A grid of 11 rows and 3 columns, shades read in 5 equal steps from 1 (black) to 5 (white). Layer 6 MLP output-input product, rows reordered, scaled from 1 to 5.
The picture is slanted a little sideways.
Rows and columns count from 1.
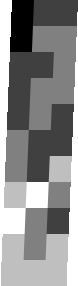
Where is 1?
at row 1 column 1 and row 2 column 1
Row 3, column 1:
2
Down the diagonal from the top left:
1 3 3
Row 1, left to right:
1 2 2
